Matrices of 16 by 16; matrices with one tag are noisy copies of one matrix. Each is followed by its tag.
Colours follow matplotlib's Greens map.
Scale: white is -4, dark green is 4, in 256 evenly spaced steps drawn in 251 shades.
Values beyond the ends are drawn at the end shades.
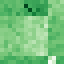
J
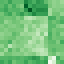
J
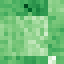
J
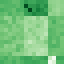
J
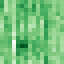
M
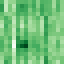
M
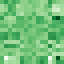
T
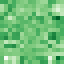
T
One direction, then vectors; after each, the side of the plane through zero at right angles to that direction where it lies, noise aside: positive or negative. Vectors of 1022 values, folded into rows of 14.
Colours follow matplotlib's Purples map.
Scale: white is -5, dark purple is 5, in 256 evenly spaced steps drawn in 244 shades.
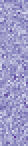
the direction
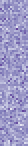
negative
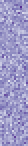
positive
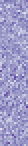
positive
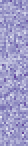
positive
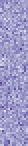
positive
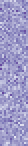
negative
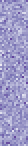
positive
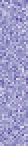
positive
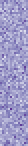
positive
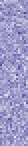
negative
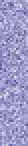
negative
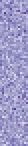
negative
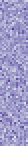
negative
